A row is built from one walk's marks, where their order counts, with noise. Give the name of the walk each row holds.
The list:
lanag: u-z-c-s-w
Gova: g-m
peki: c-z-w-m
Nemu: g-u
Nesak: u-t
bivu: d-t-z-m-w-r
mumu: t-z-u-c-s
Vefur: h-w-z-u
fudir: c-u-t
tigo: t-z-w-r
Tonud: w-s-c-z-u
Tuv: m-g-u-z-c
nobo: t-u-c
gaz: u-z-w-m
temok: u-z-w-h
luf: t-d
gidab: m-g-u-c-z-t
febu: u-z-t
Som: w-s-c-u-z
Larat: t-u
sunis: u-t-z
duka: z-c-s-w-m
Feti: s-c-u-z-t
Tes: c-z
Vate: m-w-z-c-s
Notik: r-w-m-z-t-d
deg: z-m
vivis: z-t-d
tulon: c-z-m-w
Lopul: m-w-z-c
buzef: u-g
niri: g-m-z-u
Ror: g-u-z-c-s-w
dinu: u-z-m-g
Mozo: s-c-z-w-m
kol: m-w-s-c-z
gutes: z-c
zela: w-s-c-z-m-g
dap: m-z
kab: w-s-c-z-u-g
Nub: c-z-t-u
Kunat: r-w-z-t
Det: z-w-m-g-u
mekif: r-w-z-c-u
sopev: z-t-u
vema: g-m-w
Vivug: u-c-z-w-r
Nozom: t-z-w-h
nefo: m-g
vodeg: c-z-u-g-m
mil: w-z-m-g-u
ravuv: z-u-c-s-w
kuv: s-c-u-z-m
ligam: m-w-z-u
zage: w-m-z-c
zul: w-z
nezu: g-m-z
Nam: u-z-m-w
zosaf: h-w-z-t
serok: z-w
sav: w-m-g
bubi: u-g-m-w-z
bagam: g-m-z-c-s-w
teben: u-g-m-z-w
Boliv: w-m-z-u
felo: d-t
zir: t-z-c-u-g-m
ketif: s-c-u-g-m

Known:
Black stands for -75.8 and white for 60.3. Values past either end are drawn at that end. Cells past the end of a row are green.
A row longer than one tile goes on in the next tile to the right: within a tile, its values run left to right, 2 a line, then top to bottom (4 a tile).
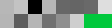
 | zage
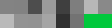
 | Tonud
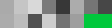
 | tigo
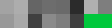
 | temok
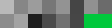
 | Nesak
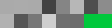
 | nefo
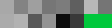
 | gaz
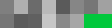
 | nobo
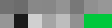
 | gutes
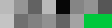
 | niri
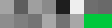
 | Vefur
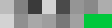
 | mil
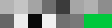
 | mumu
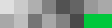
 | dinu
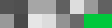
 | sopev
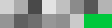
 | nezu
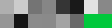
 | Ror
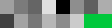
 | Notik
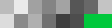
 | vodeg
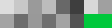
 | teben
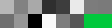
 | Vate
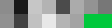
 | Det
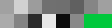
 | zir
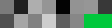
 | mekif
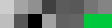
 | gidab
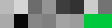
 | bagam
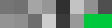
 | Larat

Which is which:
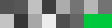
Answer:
duka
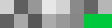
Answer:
bubi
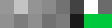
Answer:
lanag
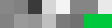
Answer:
Som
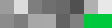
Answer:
kab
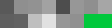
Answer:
vivis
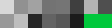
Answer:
febu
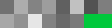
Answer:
Nub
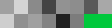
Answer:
peki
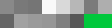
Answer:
sunis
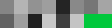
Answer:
luf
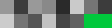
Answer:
ligam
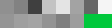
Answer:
zul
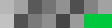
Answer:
Gova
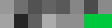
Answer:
Lopul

